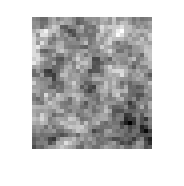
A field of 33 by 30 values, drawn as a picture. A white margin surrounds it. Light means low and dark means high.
The bottom right is the ninth with the highest average. The halves do not mirror each other. The field is mottled with small blotches. The values follow a bell shape. No single row or column stands out from its neighbours. The top right is the ninth with the lowest average.
